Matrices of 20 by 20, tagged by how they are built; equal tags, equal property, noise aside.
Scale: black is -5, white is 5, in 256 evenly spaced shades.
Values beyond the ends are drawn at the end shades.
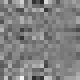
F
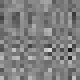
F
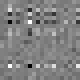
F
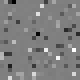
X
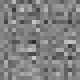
F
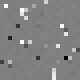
X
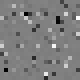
X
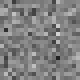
F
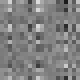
F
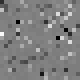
X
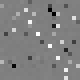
X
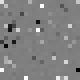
X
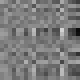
F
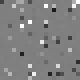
X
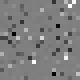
X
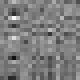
F
